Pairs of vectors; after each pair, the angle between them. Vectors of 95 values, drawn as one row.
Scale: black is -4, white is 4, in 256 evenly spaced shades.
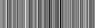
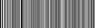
orthogonal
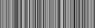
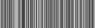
nearly opposite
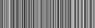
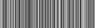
orthogonal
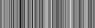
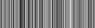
nearly parallel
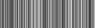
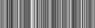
partly aligned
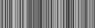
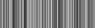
nearly opposite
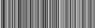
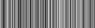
nearly parallel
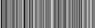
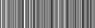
nearly opposite
